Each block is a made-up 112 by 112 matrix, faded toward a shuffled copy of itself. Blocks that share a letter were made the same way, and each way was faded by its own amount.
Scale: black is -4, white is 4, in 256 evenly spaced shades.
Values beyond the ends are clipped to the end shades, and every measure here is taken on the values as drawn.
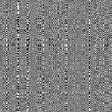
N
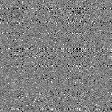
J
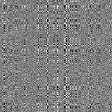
N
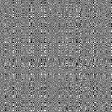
N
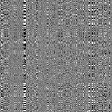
N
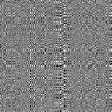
N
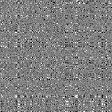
J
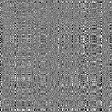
N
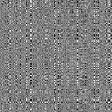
N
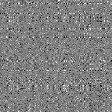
J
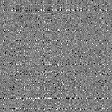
J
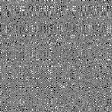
J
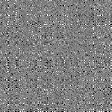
J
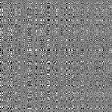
N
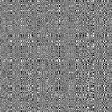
N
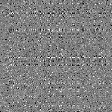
J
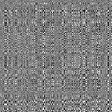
N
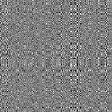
N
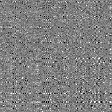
J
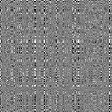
N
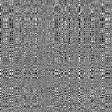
N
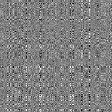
N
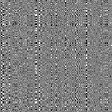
N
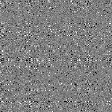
J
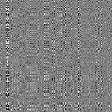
N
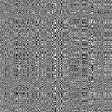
N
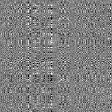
N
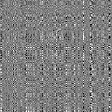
N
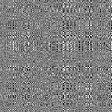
N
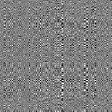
N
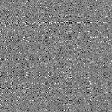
J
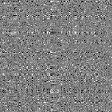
J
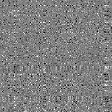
J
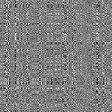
N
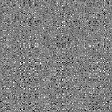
J
